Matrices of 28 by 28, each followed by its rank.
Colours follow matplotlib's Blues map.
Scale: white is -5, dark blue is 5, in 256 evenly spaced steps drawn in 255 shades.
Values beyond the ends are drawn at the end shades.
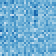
five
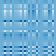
one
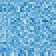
five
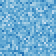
full rank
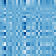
two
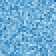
full rank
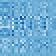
three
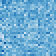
five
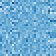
five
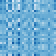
two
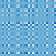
one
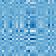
two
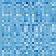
three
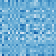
three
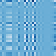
one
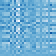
three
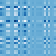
one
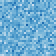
full rank
